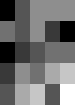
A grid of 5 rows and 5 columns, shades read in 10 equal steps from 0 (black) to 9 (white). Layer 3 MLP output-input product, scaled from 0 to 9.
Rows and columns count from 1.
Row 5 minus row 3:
3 4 4 -1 5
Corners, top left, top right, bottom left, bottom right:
0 5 3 9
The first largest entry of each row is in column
3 3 4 5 5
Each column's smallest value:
0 2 3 2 0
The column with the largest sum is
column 5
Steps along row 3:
up up up same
